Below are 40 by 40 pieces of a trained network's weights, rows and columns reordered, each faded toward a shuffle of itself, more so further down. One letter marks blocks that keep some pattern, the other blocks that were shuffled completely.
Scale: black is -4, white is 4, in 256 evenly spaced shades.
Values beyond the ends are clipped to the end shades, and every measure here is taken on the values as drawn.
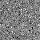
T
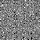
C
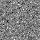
T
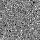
T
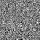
C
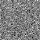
C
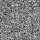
C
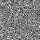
C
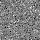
T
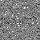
C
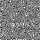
C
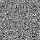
C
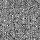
C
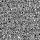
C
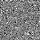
C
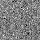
C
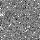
C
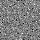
T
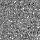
C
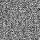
C
